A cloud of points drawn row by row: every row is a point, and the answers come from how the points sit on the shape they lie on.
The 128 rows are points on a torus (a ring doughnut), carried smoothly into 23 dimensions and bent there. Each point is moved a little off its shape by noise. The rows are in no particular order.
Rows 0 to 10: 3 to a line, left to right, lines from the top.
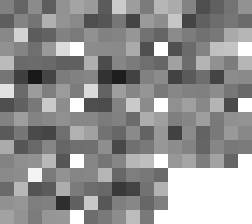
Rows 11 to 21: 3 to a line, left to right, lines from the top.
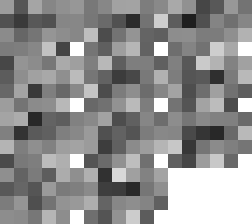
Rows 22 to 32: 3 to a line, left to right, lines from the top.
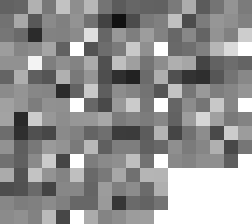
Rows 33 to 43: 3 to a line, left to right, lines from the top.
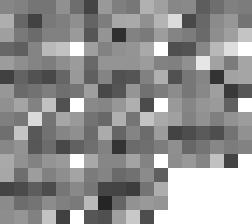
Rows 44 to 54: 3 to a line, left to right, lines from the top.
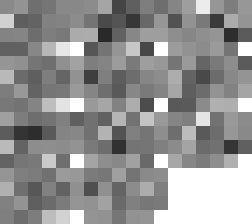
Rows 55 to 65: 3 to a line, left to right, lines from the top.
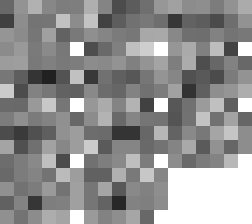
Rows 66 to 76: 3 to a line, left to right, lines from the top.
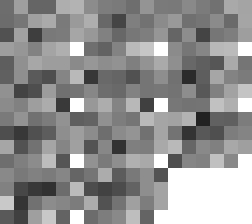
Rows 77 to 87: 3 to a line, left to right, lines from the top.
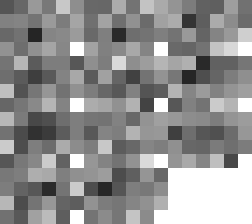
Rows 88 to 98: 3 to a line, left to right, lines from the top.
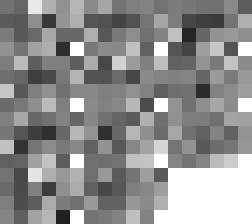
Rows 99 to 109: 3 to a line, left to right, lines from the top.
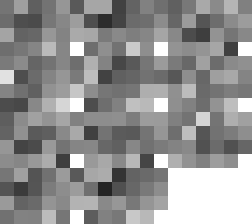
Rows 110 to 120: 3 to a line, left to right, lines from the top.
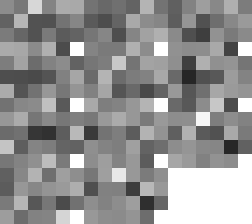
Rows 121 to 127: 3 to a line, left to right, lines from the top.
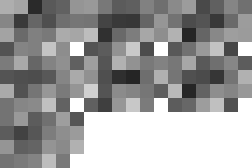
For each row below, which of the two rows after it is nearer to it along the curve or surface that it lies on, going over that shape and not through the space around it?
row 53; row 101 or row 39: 101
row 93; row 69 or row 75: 69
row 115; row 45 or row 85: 85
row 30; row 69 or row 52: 52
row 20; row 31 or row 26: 31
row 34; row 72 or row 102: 102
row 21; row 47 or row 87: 87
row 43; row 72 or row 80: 80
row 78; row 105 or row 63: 105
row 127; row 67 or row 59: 67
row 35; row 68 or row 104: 68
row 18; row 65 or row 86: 86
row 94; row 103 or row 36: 36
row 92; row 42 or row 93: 42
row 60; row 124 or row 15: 15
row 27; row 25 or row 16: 16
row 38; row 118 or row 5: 118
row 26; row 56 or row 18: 18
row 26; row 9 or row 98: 98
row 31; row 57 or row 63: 57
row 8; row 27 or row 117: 117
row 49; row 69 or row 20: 20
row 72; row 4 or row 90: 4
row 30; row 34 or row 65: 65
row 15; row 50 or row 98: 98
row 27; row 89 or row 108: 108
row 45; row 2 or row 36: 2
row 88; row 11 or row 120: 120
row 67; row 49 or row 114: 49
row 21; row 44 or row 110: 110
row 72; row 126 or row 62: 62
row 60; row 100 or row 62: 62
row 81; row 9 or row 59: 9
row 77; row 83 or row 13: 13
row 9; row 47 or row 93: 93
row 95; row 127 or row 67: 127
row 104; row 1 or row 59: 59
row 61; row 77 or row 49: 49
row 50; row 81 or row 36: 36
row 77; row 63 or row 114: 114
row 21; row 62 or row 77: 62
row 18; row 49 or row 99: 49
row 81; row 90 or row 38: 38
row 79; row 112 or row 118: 112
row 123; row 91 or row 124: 91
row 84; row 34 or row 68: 34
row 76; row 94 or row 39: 94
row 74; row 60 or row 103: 103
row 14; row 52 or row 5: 52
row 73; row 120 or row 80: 80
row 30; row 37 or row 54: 54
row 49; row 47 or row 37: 47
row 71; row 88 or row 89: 89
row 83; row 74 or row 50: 74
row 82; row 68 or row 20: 20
